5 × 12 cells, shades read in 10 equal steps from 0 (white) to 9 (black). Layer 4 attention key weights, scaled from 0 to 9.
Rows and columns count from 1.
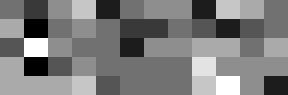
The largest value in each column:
6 9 6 5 8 8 7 5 8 8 6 8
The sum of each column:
20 28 22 17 29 30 25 23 20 17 22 25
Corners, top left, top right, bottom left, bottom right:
5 5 3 8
